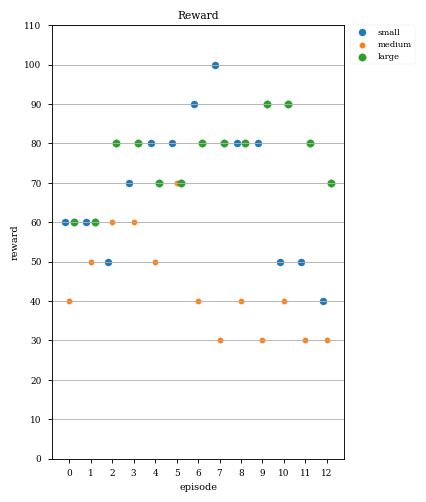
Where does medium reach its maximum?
5
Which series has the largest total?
large
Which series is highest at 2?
large
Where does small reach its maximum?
7
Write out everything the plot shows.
Title: Reward
x-axis: episode, ticks 0 1 2 3 4 5 6 7 8 9 10 11 12
y-axis: reward, ticks 0 10 20 30 40 50 60 70 80 90 100 110
Legend: small, medium, large
Values:
small: 60 60 50 70 80 80 90 100 80 80 50 50 40
medium: 40 50 60 60 50 70 40 30 40 30 40 30 30
large: 60 60 80 80 70 70 80 80 80 90 90 80 70
